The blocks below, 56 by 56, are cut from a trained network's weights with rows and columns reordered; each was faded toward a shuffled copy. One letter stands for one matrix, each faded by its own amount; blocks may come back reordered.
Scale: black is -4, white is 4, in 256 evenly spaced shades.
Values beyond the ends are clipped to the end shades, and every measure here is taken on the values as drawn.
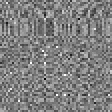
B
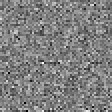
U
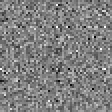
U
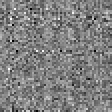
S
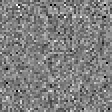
U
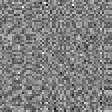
B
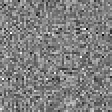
S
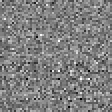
U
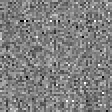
S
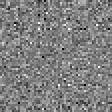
U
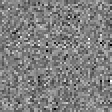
U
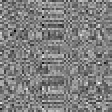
B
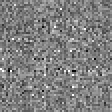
S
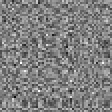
B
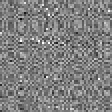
B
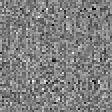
S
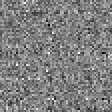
U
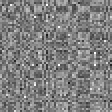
B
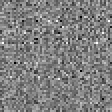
S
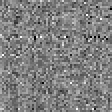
S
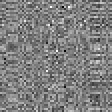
B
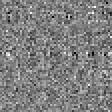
U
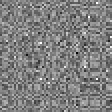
B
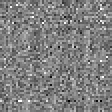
S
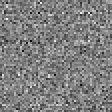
U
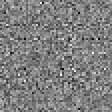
U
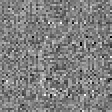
S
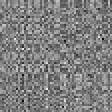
B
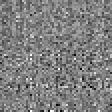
S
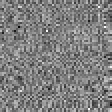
B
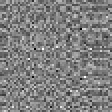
B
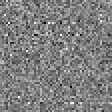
U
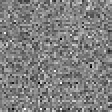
U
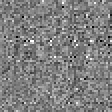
S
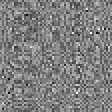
B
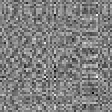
B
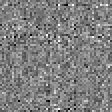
S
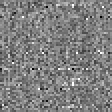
S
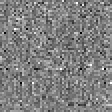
S
